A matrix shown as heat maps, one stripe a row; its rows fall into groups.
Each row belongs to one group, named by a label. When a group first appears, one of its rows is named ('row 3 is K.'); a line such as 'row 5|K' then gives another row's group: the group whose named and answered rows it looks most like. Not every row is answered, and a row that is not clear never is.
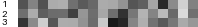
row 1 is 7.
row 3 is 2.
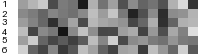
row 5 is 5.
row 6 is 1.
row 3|7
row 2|7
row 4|1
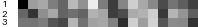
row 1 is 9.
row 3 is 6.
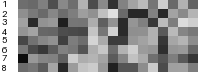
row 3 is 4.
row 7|9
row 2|7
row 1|2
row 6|6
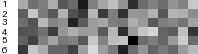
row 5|7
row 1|7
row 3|4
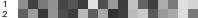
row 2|2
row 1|4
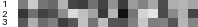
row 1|5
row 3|2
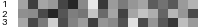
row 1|4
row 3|1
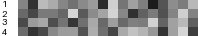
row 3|5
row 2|7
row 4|6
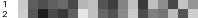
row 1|1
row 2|1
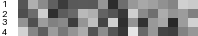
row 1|2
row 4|1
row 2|2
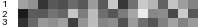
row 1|5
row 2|9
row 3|4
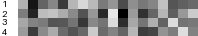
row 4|4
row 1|1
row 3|5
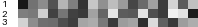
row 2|5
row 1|7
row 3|1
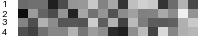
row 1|6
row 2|2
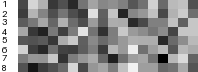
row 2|5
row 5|6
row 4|1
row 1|5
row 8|6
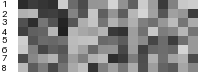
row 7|9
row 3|4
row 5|1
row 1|7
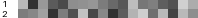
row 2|2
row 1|1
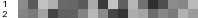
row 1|4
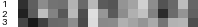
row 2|9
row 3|6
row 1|9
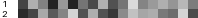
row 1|2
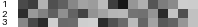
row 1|2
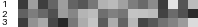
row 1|7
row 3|4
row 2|6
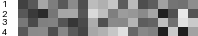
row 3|4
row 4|7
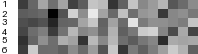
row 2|6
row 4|6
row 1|2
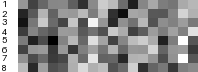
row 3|9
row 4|7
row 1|7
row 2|2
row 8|1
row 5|6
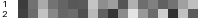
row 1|4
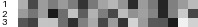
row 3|4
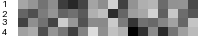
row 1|5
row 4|7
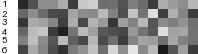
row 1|4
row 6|6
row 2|6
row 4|2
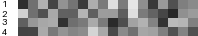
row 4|9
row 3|9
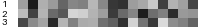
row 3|2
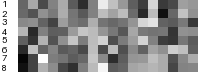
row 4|1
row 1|7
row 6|5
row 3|6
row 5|9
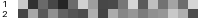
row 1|1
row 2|5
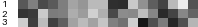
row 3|1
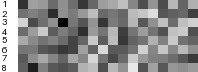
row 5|5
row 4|5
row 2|6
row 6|2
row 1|7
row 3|1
